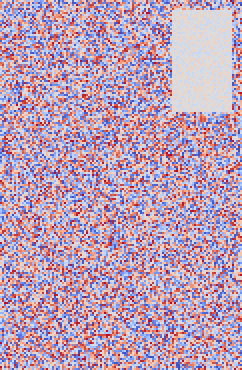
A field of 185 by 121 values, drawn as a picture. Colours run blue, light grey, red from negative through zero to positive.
Overall the values sit about 50% of the way up the scale. The top right is the calmest part. An odd patch, calmer than its surroundings, sits in the top right. No row or column stands out.
